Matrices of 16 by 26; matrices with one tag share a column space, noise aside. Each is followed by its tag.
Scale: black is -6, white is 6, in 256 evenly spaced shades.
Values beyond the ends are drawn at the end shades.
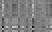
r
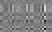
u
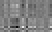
r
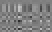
u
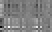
r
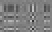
u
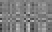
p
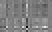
r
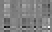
r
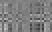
p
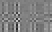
p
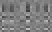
u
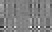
r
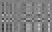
p
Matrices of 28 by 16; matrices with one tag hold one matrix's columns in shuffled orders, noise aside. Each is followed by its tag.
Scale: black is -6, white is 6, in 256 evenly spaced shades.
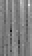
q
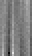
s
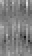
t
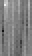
q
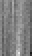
s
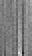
s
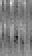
t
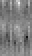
t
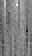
q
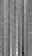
s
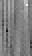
q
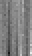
s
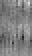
t
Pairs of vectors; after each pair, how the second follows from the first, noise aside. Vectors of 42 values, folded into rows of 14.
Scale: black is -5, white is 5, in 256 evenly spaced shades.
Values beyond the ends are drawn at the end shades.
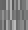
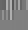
partly zeroed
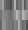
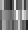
scaled up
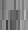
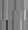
partly zeroed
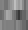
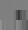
partly zeroed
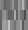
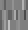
partly zeroed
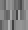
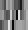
scaled up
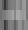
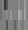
partly zeroed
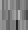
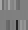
partly zeroed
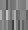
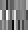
scaled up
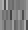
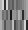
scaled up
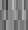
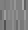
partly zeroed
